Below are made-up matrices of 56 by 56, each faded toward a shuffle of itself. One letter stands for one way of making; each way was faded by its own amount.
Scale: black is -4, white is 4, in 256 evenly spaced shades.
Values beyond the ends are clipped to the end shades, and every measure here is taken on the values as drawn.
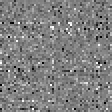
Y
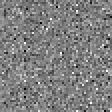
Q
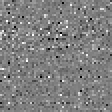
Y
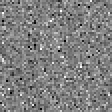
Q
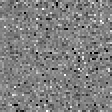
Y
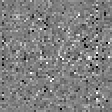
Y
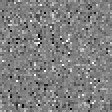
Y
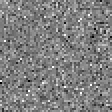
Q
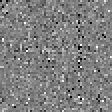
Y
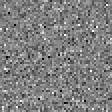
Q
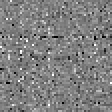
Y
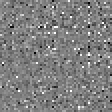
Y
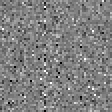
Q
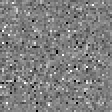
Y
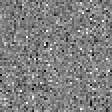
Q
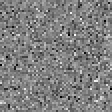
Q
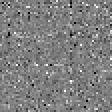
Y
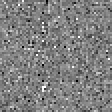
Q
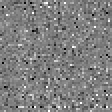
Y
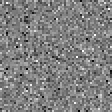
Q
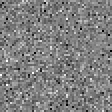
Q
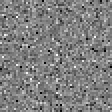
Q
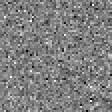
Q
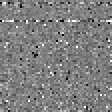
Y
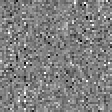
Q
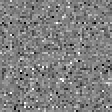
Y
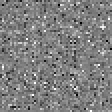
Y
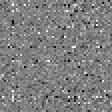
Y
